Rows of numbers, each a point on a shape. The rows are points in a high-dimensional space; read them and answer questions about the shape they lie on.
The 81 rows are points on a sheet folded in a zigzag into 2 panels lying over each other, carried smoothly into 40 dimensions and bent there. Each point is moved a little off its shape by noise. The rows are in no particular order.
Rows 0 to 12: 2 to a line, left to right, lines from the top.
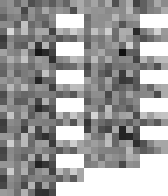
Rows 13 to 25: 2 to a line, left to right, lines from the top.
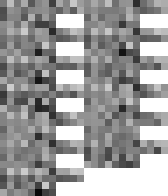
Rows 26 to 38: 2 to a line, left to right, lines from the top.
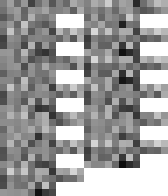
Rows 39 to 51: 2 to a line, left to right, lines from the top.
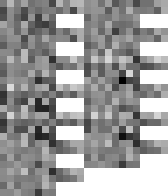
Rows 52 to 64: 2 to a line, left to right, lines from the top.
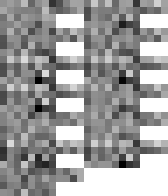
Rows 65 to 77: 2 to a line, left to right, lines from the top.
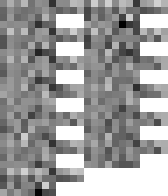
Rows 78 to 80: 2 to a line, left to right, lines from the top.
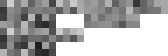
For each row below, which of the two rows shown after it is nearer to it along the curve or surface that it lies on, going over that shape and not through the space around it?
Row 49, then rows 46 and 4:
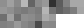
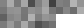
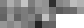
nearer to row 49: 4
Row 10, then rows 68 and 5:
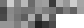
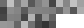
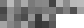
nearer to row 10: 68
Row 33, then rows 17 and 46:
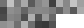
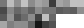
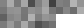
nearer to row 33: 46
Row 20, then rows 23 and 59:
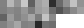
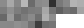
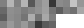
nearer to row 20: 59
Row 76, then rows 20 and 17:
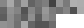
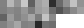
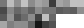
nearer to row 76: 17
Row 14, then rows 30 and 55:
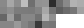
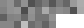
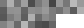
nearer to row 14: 30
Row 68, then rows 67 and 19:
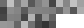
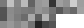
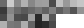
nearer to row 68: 67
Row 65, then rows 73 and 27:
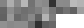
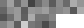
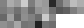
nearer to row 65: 27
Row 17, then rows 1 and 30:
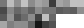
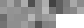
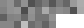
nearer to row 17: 30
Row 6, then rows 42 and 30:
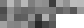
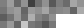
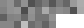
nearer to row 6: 30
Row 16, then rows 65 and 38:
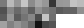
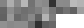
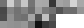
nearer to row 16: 65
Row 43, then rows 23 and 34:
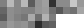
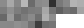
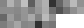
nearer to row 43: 34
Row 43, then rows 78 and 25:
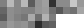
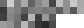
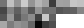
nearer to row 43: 78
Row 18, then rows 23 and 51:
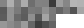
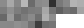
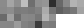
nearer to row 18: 23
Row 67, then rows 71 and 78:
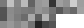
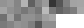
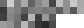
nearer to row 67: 78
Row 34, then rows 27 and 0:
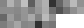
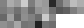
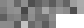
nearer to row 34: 27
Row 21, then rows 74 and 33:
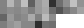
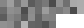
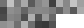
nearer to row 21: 33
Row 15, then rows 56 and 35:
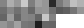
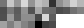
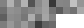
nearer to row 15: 56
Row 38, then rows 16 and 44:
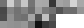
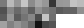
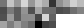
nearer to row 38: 44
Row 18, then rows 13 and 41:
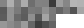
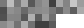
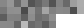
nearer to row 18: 41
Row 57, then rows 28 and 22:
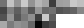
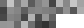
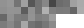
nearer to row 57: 28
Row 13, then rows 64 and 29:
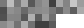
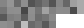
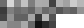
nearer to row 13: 29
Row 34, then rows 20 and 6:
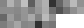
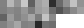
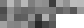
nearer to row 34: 20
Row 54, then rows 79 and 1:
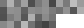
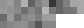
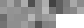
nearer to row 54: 1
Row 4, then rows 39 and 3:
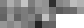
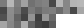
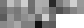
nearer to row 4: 39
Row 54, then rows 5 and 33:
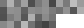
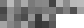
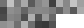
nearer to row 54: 33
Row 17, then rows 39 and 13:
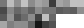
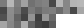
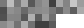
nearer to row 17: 39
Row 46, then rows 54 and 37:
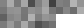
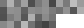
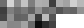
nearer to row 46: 54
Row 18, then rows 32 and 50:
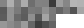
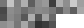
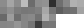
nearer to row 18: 50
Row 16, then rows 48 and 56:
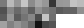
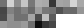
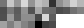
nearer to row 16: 56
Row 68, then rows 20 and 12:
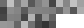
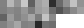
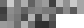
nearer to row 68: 12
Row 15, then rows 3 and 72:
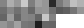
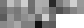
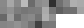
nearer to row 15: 72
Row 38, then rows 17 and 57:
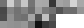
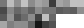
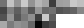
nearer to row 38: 57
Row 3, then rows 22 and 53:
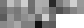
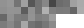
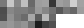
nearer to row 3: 53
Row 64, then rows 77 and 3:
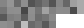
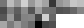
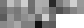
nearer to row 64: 77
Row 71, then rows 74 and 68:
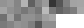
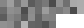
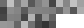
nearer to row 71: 74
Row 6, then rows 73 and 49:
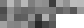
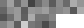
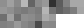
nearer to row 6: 49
